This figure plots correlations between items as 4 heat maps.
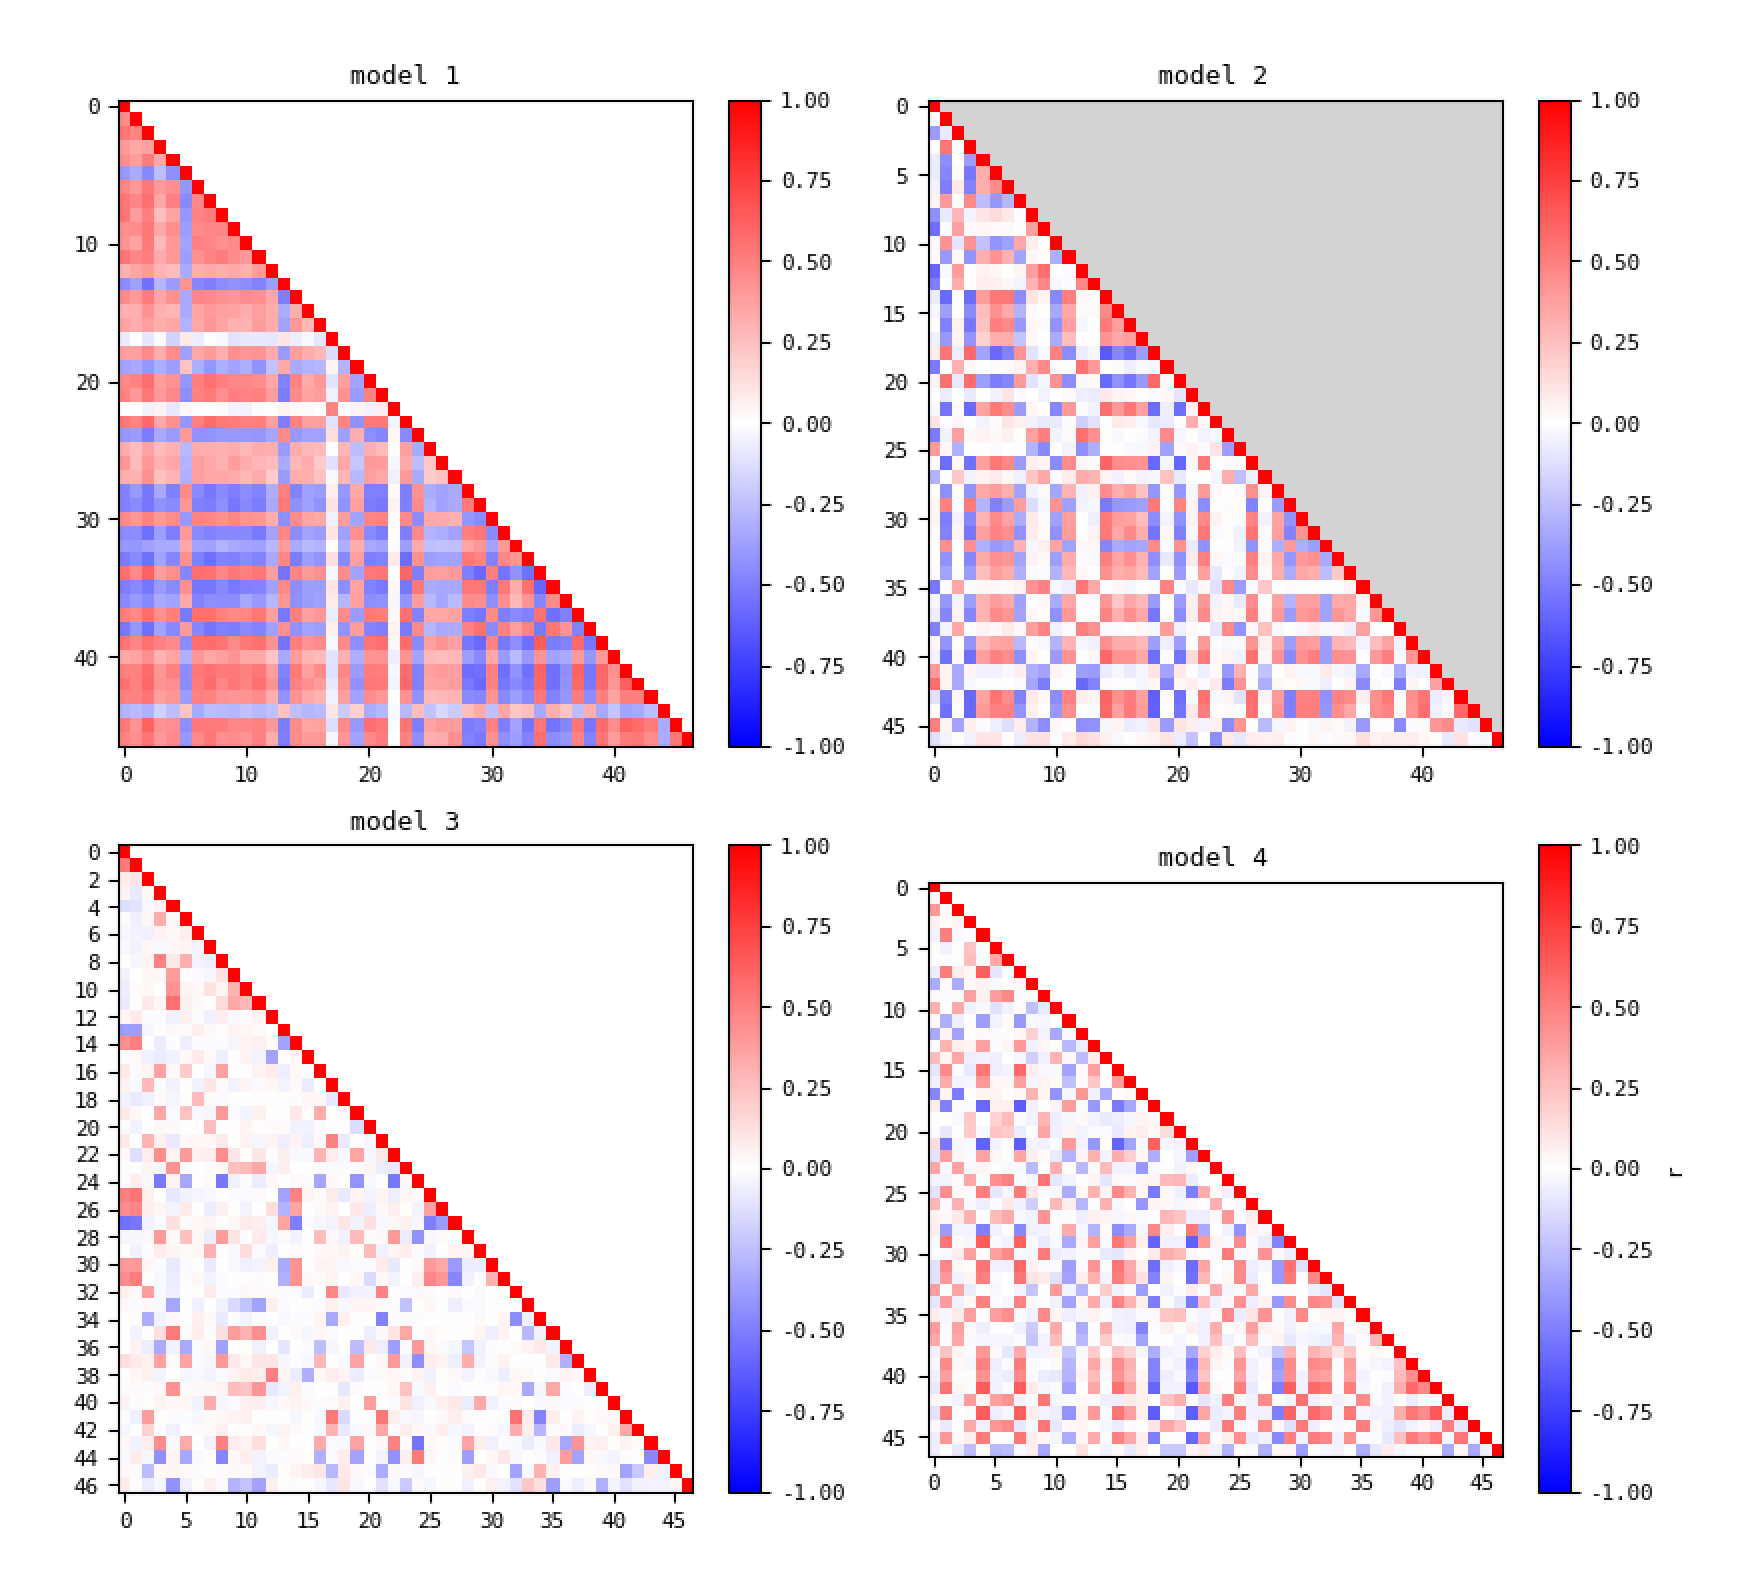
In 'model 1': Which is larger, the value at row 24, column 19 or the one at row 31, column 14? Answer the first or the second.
the first
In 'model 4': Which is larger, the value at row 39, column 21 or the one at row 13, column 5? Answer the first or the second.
the second
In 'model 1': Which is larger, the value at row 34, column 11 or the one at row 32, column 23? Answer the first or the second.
the first
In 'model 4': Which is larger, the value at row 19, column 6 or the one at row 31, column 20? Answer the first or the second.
the first
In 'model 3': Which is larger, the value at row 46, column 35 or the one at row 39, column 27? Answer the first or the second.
the second
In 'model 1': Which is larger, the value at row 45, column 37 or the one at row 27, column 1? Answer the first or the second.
the first
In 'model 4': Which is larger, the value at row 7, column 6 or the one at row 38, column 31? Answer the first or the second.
the second
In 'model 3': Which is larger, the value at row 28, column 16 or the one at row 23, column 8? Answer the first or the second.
the first
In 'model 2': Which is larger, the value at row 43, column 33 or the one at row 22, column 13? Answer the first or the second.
the first
